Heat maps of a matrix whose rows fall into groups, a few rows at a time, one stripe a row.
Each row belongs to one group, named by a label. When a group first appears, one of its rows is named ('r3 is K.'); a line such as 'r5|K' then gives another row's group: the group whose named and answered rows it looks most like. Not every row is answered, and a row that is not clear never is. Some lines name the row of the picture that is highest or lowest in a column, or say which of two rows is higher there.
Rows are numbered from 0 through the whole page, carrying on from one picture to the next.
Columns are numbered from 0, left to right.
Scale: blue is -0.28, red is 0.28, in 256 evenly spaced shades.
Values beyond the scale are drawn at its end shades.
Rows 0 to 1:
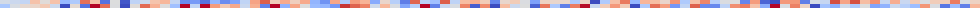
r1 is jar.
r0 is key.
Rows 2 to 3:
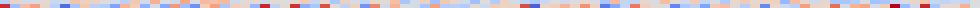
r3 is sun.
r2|jar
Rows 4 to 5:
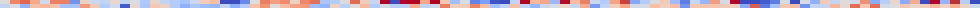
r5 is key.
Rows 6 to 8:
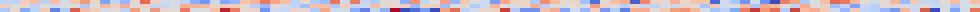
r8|jar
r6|key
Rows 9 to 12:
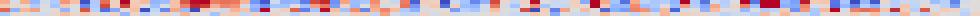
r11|sun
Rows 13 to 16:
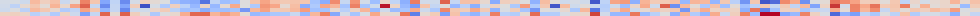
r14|sun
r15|key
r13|key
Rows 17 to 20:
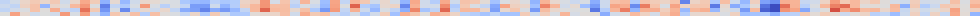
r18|key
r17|key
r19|key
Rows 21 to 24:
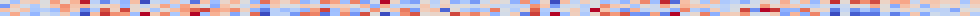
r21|sun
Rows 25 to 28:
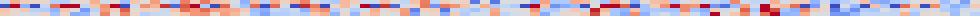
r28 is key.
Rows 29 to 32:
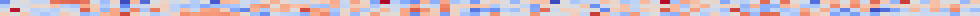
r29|sun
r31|jar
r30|key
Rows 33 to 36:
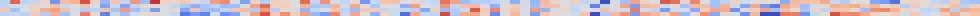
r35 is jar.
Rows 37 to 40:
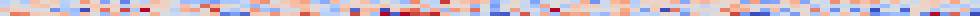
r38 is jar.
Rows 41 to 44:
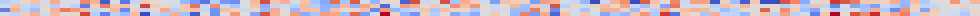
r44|sun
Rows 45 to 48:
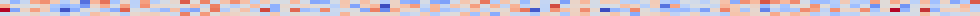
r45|jar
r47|sun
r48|jar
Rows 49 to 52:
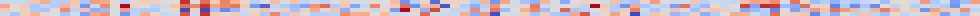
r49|jar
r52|jar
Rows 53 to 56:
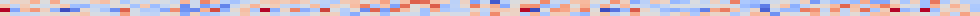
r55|sun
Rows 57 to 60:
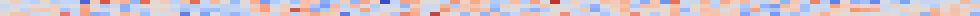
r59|key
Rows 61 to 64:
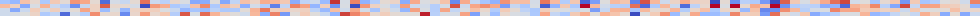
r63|key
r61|key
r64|jar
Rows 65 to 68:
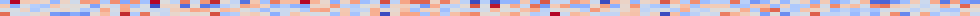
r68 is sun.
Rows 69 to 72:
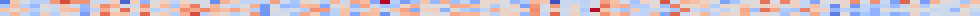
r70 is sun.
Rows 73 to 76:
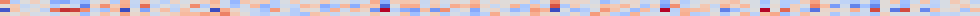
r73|sun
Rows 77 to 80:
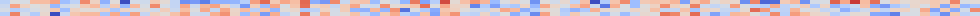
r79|jar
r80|jar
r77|key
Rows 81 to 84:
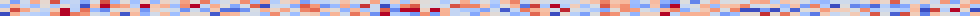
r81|jar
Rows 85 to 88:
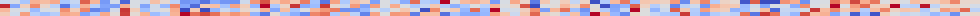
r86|sun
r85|key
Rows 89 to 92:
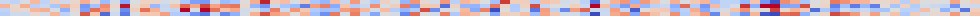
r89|key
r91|jar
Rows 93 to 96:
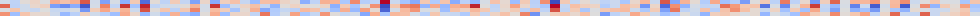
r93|sun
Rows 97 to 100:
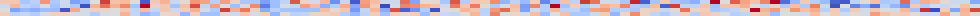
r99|jar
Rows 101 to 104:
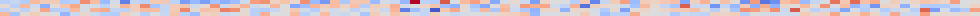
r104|sun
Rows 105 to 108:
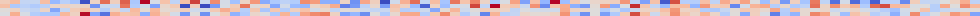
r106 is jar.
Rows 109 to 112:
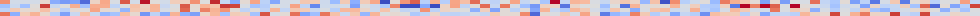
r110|jar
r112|sun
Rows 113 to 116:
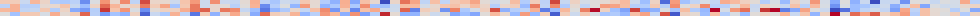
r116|sun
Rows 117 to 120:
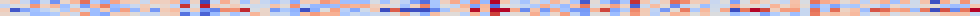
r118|jar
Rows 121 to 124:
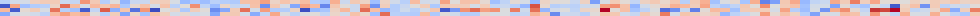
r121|key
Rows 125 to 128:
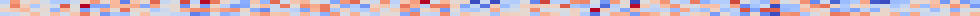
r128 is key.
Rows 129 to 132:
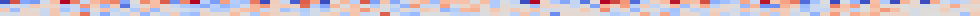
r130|key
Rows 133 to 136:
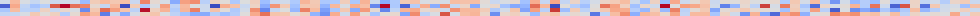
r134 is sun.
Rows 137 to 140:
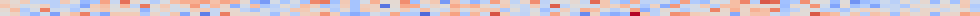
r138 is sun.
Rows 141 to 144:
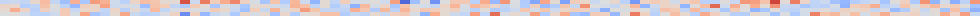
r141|jar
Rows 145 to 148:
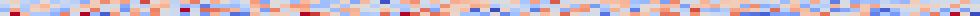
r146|key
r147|jar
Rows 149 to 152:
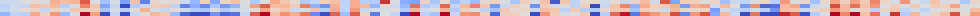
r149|sun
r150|key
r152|key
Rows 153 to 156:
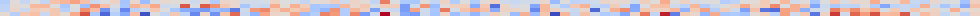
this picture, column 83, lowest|154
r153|sun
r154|jar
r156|sun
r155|key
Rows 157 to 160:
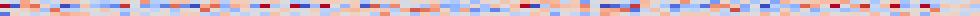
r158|sun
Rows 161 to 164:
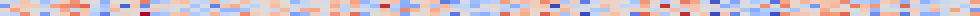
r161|key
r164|key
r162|sun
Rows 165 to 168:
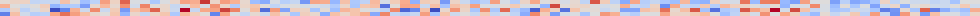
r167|jar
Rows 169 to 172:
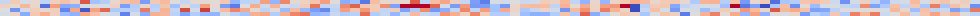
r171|jar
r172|key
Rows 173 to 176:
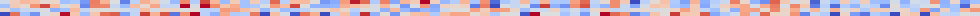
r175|jar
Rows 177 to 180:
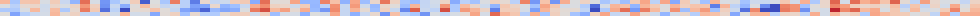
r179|key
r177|sun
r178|key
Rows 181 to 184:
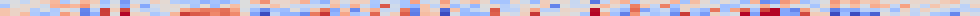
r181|key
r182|sun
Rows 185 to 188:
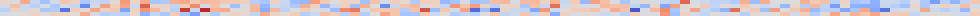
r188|sun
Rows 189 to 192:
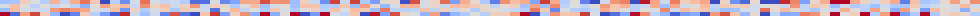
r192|sun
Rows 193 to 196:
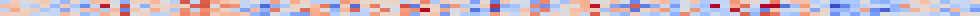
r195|jar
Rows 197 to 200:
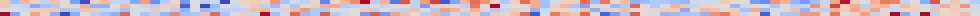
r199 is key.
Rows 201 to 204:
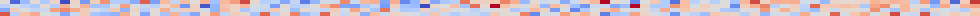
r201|jar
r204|sun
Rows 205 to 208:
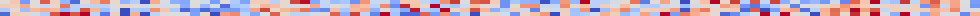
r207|key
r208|sun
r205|key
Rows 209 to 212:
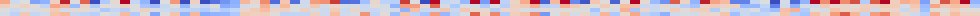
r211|key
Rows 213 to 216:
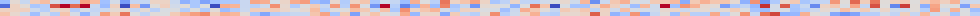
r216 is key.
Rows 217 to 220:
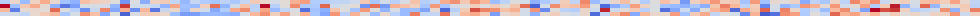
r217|key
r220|key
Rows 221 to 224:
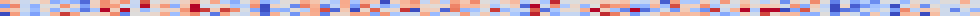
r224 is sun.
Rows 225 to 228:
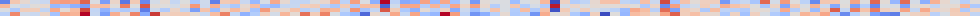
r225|sun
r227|sun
